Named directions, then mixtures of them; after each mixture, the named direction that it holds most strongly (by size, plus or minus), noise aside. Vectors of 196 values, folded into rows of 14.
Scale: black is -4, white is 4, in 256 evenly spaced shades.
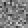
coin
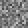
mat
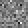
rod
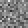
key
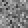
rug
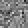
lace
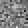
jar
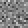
key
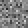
mat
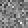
rod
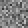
mat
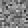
jar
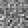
rug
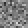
coin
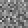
key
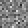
mat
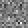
rod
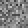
mat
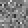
rod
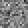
lace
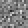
key
